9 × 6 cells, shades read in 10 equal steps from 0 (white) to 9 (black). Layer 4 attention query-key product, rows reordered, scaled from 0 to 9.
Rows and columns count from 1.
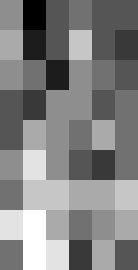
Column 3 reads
6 6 8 4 4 4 2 3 1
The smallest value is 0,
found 2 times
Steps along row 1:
up down down up same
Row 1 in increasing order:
4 5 6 6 6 9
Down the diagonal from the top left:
4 8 8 4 3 5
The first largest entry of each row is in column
2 2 3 2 1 5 1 4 4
